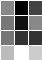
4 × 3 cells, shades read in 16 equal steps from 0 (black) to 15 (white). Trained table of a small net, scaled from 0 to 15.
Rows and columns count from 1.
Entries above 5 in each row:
1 2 1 3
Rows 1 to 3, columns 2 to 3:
0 4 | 1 8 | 3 3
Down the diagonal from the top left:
8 1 3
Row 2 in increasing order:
1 7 8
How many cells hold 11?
1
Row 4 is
11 15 12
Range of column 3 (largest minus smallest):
9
